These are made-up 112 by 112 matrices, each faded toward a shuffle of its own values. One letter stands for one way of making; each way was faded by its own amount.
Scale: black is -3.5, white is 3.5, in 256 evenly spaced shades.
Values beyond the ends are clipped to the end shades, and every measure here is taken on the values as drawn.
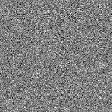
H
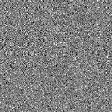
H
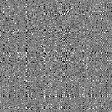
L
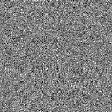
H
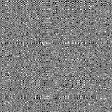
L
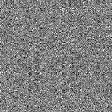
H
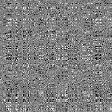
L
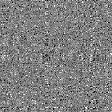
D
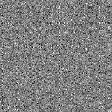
H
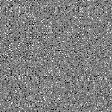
D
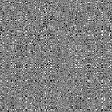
L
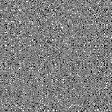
D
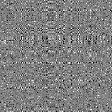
L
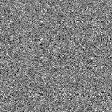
H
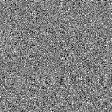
H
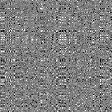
L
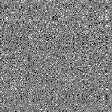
D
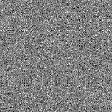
H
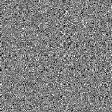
H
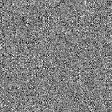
H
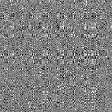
L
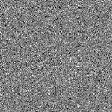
H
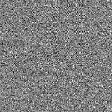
H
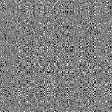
L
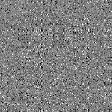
D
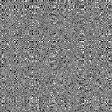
L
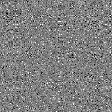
D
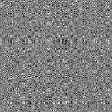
L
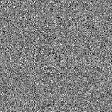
H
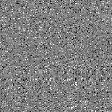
D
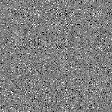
D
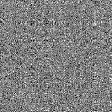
H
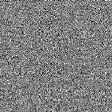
H
